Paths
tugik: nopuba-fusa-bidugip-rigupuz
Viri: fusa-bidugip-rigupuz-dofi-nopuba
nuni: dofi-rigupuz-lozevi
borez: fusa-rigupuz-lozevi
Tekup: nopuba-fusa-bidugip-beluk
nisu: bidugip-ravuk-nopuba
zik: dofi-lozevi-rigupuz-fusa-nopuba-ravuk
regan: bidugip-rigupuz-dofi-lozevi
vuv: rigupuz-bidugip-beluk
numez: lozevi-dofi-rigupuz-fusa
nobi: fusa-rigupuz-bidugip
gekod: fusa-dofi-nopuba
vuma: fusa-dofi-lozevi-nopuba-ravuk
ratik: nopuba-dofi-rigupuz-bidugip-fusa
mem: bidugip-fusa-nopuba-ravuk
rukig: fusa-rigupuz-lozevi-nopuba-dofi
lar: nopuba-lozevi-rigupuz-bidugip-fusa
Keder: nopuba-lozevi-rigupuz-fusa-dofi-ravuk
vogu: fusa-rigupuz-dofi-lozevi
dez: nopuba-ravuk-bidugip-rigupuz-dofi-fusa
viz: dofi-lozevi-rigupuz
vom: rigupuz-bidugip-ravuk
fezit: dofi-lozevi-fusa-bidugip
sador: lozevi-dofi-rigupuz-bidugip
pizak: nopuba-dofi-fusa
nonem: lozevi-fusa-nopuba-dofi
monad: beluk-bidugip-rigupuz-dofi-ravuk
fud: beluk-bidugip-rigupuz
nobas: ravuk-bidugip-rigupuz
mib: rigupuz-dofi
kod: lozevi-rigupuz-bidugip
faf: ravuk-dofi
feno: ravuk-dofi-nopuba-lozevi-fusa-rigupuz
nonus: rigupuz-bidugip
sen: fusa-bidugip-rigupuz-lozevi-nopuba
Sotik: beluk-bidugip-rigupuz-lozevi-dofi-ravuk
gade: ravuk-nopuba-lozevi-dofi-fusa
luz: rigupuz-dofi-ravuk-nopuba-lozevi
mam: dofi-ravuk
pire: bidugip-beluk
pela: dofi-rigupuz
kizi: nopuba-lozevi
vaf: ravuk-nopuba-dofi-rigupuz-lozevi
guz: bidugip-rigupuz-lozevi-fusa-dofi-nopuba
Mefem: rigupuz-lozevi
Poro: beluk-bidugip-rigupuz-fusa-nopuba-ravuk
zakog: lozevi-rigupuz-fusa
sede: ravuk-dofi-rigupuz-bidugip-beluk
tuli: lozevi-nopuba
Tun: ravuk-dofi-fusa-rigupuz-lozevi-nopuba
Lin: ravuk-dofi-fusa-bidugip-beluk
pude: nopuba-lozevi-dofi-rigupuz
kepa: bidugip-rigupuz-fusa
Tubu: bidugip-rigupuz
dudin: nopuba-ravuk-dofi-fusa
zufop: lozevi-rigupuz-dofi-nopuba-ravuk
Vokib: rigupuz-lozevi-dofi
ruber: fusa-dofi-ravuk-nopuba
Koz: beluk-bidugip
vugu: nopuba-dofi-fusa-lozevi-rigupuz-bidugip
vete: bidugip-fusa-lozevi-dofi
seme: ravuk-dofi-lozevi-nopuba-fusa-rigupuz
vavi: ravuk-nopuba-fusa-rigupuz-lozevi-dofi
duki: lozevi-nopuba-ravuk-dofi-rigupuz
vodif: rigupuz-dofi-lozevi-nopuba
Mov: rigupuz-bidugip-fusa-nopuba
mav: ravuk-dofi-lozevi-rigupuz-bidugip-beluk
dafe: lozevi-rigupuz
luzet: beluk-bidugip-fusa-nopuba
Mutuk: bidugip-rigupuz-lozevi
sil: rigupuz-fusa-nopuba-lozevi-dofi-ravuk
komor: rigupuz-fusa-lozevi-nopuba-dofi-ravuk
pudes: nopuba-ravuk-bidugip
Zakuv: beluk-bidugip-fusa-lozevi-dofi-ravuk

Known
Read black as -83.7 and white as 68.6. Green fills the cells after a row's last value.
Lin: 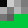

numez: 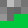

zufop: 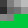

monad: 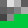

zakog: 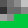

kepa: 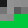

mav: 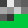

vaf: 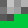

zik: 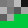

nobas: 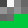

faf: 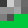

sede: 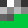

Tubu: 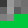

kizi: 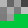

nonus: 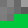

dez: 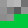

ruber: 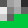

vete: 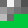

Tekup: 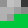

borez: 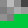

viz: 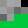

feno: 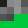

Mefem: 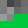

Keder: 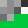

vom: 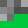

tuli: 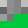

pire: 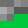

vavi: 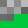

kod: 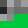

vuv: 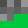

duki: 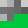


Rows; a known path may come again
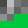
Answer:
Mutuk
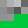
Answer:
dez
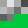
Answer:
ratik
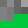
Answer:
nonus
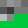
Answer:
nonem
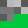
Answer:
Poro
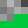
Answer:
borez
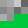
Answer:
pudes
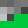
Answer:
luz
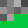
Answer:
fezit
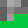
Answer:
pela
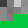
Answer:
luzet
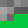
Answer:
pire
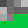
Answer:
Mov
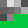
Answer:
monad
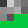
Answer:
faf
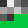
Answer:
mav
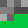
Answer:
vom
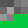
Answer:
Vokib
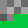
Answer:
pude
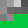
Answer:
mam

